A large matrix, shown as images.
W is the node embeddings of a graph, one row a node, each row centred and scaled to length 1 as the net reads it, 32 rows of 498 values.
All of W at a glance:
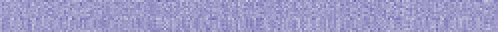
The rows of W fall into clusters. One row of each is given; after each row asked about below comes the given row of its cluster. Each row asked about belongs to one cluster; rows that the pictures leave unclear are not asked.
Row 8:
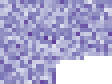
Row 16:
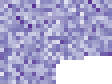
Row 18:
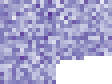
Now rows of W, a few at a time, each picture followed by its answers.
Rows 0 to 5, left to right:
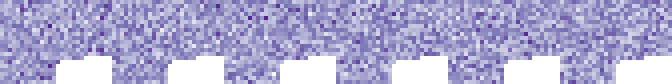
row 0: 16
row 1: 16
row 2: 8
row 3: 18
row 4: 8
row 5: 18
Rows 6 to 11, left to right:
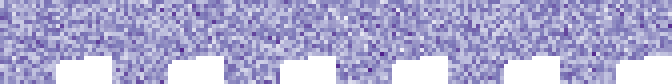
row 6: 18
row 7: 16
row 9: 8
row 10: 16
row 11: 8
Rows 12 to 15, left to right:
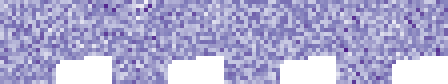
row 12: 16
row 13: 18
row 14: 8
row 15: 16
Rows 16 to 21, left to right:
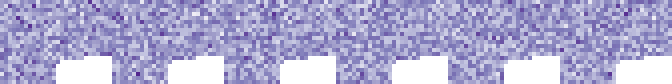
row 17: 18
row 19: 18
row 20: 8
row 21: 18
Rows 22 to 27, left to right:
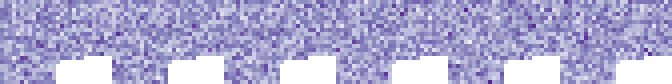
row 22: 18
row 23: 8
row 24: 8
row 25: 18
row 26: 8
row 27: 18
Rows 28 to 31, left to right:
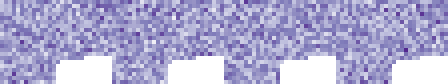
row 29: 18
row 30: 8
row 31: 16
